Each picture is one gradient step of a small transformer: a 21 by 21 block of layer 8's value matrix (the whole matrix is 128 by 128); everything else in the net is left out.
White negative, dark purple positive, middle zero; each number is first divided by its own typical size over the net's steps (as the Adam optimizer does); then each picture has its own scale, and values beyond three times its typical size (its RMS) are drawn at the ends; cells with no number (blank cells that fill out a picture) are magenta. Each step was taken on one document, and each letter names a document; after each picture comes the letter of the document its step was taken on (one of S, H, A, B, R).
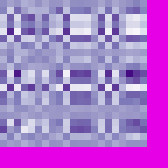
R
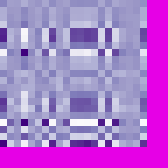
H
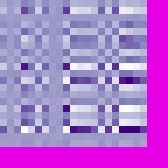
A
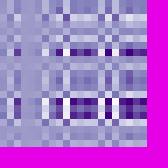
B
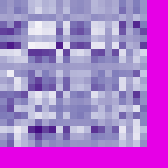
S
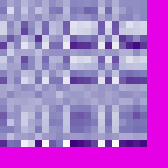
B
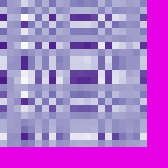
H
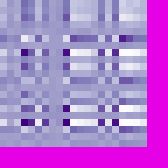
A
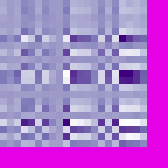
A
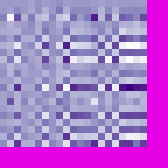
B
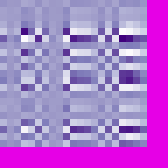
A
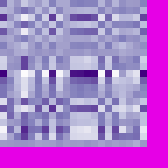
H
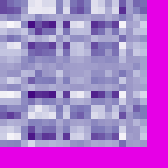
S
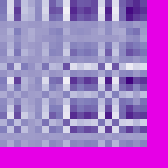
B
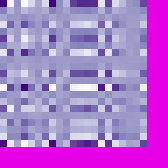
H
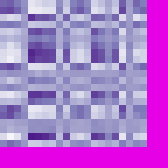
S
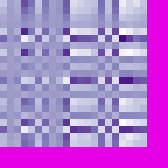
A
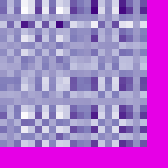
B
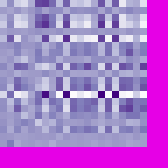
B
